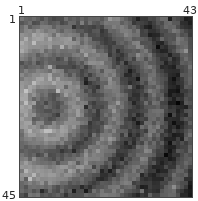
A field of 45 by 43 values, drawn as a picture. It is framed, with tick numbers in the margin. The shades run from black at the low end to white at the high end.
Slope: up to the left. Ninth with the highest average: middle left. Odd rows or columns: none. Rings: centred on the middle left.
